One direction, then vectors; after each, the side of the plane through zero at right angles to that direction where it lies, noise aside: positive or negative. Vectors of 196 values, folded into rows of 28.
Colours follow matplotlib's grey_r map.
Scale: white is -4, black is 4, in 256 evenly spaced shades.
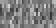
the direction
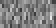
negative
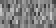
negative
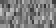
negative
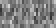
positive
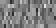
positive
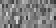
negative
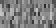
negative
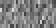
negative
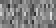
negative
